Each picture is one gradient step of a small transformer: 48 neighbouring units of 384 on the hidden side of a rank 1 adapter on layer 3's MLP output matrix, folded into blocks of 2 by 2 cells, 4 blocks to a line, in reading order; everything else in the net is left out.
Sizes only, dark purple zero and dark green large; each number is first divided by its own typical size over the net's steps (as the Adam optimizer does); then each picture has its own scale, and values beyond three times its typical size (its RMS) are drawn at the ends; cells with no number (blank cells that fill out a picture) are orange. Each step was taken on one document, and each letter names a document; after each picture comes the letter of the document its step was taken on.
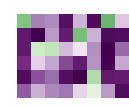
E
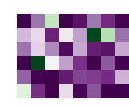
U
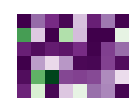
U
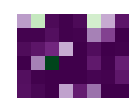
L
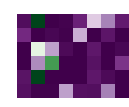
L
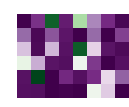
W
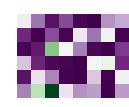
E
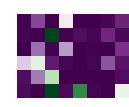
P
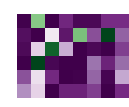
P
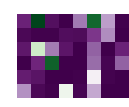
L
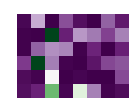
P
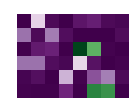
W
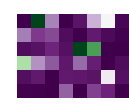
W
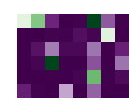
L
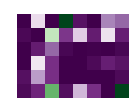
P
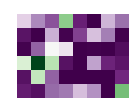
P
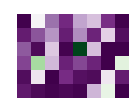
W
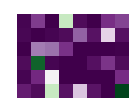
P
